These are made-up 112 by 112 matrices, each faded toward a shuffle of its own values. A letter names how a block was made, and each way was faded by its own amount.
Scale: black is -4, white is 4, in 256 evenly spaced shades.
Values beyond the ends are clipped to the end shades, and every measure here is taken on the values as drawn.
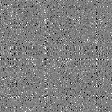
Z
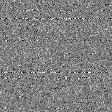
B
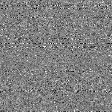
B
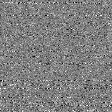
B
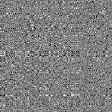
Z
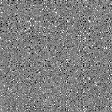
Z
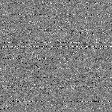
B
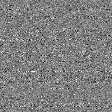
B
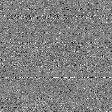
B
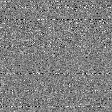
B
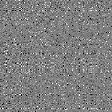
Z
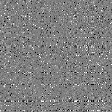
Z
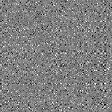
Z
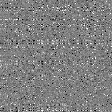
Z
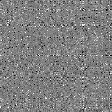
Z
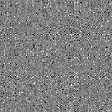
Z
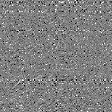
Z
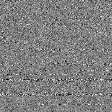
B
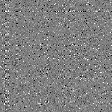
Z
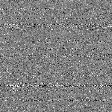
B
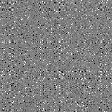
Z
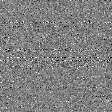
B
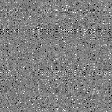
Z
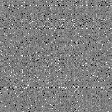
Z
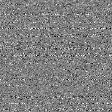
B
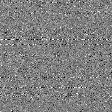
B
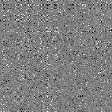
Z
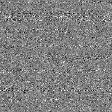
B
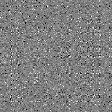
Z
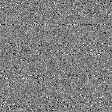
B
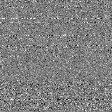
B
